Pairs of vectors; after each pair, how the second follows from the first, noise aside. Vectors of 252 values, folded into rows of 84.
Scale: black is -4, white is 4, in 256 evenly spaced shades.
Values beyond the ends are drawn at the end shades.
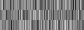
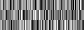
scaled up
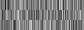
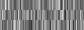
sign-scrambled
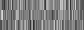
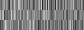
shuffled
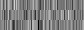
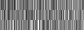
sign-scrambled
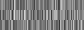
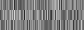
sign-scrambled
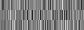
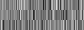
shuffled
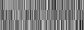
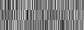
shuffled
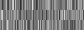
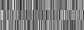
copied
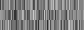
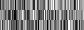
scaled up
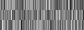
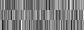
negated
